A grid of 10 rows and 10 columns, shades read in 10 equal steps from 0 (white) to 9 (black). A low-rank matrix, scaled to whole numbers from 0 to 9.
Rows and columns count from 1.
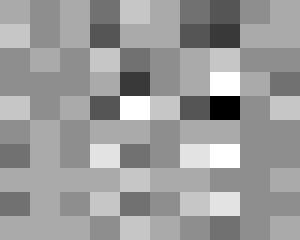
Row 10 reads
3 3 3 4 2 3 4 5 4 3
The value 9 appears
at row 5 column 8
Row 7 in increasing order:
0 1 1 3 4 4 4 4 5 5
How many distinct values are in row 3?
4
